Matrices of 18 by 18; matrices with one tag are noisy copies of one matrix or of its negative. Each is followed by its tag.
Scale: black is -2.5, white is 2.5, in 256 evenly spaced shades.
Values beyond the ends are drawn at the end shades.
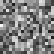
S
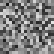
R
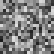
S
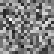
R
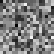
S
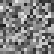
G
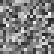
G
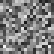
G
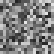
G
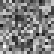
S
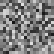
R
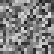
G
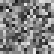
G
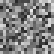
G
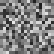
R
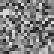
R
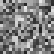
S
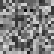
S
